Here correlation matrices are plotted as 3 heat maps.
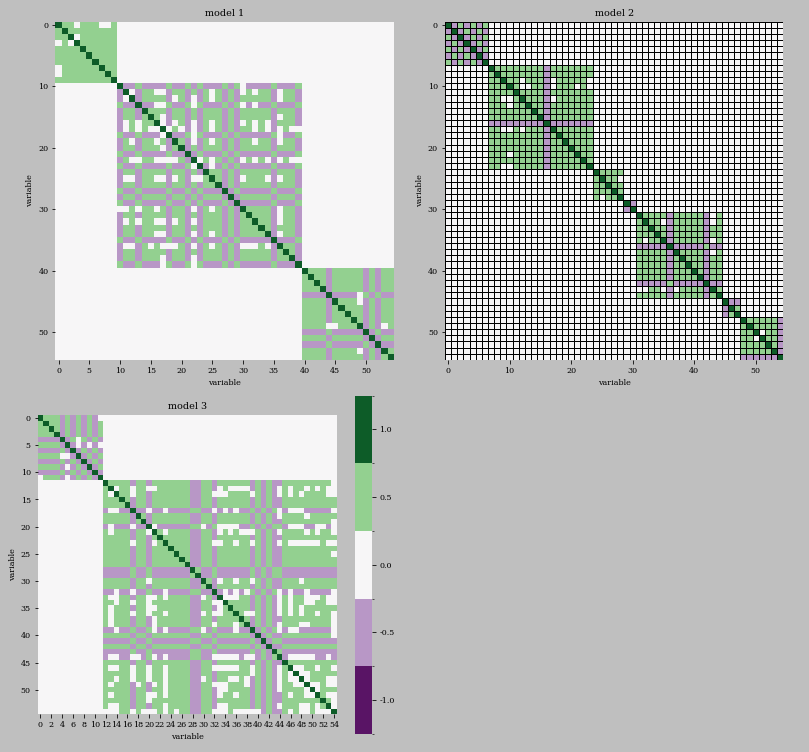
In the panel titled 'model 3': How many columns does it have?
55
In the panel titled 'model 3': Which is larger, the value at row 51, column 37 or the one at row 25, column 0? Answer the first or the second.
the first
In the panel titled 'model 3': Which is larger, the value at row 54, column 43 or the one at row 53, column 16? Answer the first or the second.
the second
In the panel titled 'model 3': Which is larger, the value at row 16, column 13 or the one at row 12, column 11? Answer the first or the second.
the first
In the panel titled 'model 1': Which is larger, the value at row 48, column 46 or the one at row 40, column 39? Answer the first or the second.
the first
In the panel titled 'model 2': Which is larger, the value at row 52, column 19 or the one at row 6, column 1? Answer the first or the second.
the first
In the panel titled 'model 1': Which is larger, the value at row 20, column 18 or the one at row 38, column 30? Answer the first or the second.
the second
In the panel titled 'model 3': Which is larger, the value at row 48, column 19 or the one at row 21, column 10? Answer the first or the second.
the first
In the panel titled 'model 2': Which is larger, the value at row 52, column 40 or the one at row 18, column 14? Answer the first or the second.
the second
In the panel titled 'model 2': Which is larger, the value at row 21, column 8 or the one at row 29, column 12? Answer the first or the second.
the first
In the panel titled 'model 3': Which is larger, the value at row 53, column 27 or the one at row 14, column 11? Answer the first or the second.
the first
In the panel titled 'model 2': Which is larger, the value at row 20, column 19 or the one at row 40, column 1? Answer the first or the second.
the first
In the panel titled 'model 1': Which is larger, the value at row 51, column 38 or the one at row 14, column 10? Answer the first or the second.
the first
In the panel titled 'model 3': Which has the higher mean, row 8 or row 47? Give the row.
47
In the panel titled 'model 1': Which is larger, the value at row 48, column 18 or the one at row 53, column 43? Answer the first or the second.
the second
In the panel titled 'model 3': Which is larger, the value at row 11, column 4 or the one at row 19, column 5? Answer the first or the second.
the second
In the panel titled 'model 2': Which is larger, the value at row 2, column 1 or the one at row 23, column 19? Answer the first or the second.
the second
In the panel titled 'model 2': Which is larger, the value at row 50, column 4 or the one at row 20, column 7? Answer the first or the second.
the second
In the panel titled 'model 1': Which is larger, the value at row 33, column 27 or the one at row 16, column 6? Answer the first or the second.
the second
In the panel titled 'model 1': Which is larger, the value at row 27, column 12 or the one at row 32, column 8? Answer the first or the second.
the second
